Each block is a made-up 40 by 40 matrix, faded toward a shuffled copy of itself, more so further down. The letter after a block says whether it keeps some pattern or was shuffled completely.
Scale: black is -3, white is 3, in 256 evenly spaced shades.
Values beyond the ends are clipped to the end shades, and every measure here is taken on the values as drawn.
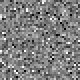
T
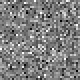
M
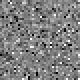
T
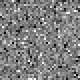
T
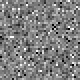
T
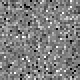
T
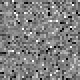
M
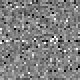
M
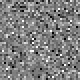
M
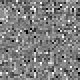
M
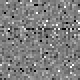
M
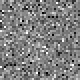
T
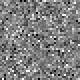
T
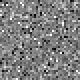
T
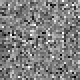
M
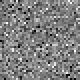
M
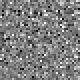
M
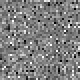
M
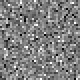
T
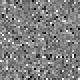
M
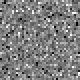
T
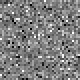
M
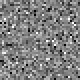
T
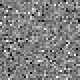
T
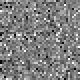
M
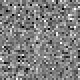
M
